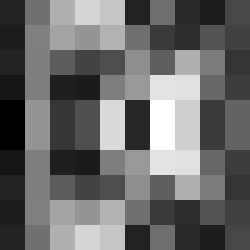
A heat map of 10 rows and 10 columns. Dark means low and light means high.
Slope: none. Ninth with the lowest average: middle left. Mirror symmetry: top to bottom. Ninth with the highest average: centre.
